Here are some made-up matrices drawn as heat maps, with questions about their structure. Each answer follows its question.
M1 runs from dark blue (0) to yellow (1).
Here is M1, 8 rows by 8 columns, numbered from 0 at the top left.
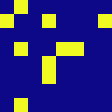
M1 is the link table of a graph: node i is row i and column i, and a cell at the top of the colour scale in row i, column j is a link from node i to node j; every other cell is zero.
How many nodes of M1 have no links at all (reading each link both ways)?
2
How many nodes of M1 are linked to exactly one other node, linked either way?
4
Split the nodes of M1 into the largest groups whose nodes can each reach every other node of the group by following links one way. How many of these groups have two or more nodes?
1
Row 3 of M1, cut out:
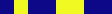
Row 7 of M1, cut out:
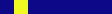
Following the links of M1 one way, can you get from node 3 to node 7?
yes
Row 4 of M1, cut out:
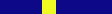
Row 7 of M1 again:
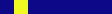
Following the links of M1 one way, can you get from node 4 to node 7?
yes
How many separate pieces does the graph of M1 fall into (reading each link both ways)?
3
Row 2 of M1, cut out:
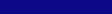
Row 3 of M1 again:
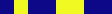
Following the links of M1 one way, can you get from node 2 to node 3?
no
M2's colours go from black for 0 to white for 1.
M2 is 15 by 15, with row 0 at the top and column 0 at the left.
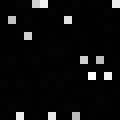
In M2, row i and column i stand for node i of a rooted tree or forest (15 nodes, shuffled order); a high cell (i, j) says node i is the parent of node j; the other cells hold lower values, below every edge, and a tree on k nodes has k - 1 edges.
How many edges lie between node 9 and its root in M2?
2
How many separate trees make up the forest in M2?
2
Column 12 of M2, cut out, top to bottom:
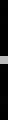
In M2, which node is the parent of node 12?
7
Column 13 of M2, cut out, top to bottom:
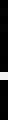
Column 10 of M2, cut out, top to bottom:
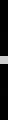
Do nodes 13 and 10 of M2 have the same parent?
no
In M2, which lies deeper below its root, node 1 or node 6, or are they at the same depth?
node 1
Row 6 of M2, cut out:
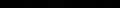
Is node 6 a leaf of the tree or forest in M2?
yes
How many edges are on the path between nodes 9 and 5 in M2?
3
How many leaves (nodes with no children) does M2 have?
9
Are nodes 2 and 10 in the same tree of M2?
no
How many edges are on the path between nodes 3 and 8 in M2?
5
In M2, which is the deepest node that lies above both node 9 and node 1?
14
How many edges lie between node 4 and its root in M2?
1
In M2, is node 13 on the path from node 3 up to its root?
no
